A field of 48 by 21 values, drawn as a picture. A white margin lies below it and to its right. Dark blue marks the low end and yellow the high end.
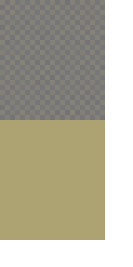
It is made of 2 by 1 panels. Panel 1,1: middling, checkered, faint in contrast. Panel 2,1: high, flat.
